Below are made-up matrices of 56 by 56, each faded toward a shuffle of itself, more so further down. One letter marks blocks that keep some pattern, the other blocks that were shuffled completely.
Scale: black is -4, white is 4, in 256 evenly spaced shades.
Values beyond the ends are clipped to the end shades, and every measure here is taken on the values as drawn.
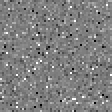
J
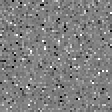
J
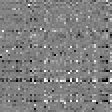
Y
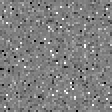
J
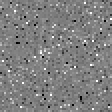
J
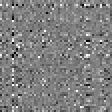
Y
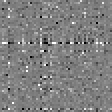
Y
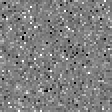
J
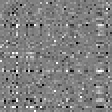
Y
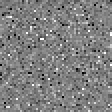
J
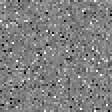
J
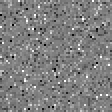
J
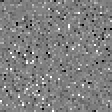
J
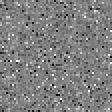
J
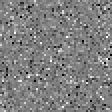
J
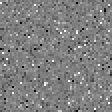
J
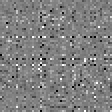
Y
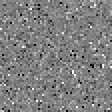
J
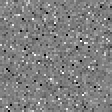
J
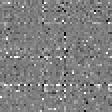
Y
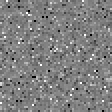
J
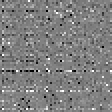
Y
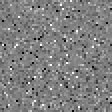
J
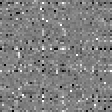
Y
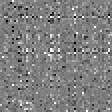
Y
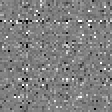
Y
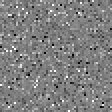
J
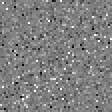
J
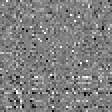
Y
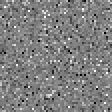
J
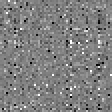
Y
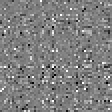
Y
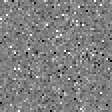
J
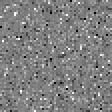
J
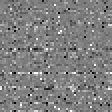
Y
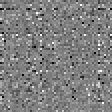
Y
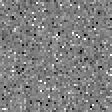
J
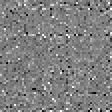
Y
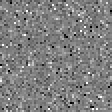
J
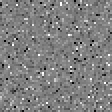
J
